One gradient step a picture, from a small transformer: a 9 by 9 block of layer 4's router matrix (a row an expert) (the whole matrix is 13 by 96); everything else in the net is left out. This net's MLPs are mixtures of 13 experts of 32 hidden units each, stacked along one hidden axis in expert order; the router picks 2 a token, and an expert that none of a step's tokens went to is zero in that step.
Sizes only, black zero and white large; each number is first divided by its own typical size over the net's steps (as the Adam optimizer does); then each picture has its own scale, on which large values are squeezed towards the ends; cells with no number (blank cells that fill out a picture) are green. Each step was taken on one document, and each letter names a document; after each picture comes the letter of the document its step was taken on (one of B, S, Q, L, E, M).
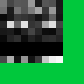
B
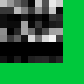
B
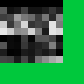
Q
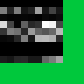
B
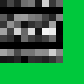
Q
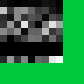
B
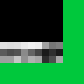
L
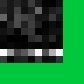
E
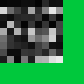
Q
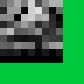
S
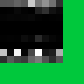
E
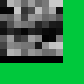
S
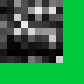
B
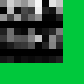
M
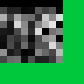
Q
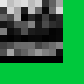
S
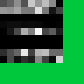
E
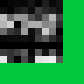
Q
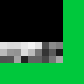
L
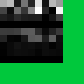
M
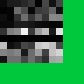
Q
